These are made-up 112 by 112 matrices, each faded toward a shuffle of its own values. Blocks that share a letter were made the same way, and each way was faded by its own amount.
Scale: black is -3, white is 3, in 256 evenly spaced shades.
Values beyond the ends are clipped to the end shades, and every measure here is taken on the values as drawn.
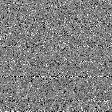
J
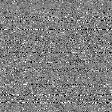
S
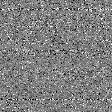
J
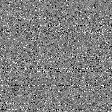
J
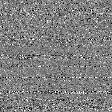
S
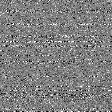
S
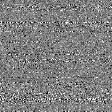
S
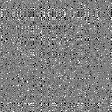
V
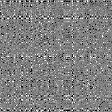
V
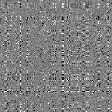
V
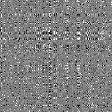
V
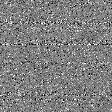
J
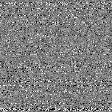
S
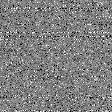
J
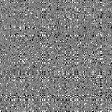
V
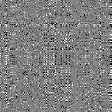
V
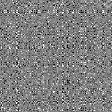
V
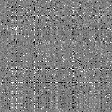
V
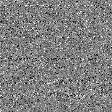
J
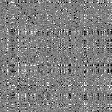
V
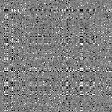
V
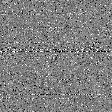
J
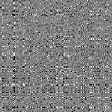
V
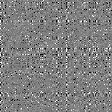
V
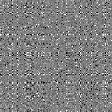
V
